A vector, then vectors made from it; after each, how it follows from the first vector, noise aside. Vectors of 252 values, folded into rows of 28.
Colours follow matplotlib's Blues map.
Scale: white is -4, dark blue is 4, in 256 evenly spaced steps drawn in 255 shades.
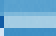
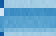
wrapped around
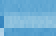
shrunk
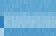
shrunk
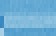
shrunk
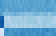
copied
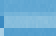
shrunk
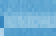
shrunk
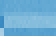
shrunk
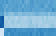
copied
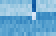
wrapped around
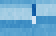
wrapped around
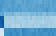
copied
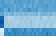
copied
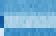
copied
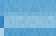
shrunk
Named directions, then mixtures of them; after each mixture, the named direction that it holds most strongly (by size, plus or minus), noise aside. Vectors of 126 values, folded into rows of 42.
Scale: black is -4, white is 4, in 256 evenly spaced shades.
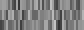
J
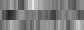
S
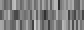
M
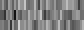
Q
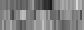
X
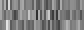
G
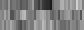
X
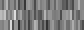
Q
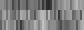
X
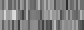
Q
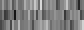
Q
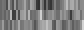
Q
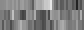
X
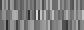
G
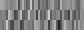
J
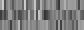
Q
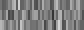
J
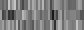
J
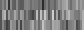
G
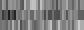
S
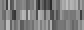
X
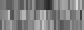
X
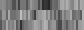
X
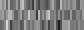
G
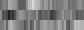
S
